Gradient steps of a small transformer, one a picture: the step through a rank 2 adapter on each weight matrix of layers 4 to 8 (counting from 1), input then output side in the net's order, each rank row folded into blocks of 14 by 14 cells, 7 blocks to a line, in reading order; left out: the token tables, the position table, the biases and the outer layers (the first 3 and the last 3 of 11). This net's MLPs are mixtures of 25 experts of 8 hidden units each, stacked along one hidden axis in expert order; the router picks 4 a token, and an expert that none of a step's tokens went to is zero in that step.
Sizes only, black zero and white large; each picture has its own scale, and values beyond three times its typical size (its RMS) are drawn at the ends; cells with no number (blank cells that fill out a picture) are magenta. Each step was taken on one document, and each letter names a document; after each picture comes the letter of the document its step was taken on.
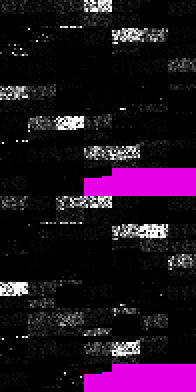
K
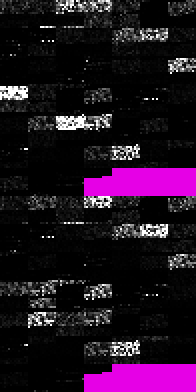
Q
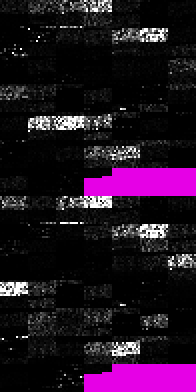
K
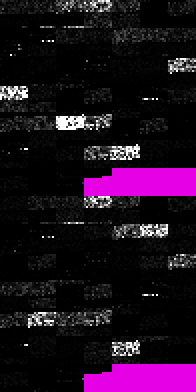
Q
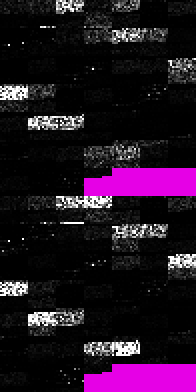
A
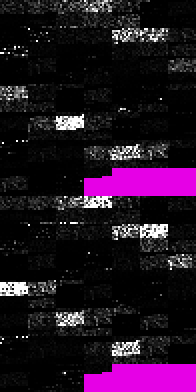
K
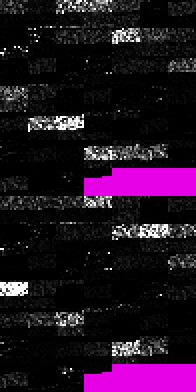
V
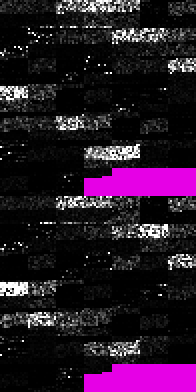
V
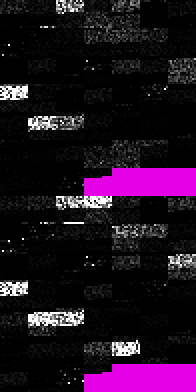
A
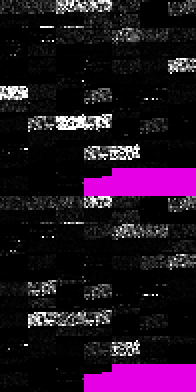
Q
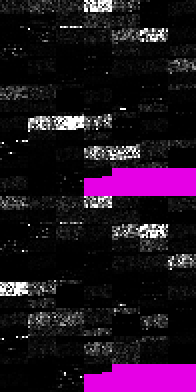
K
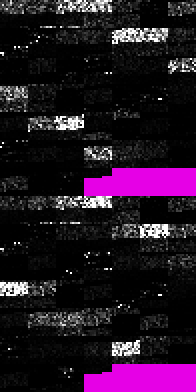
V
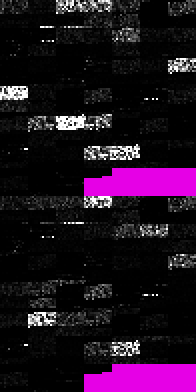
Q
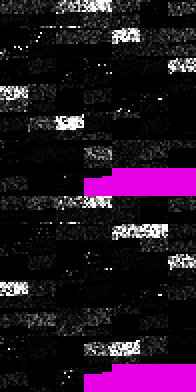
V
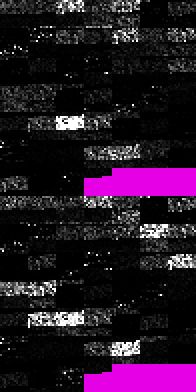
V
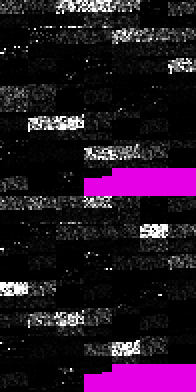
V
